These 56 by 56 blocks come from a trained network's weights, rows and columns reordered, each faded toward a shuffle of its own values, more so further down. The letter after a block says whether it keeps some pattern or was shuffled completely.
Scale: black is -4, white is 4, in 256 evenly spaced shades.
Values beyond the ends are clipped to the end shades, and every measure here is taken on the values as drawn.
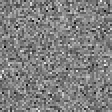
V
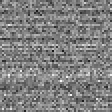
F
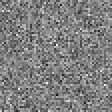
V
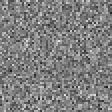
F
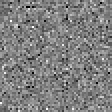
F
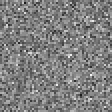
V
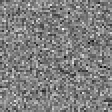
V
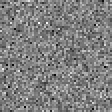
V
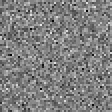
V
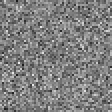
V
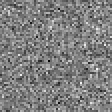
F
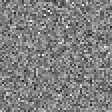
V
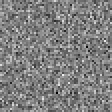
F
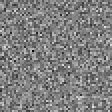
F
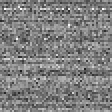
F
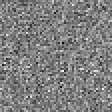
F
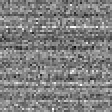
F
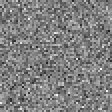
V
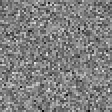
V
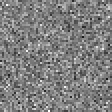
V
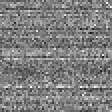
F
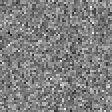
V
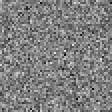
V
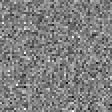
F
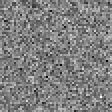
V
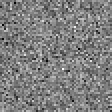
V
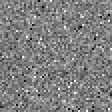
V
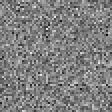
F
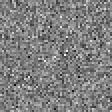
V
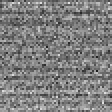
F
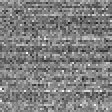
F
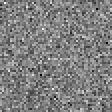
V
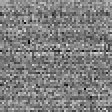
F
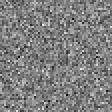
V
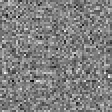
F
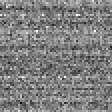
F
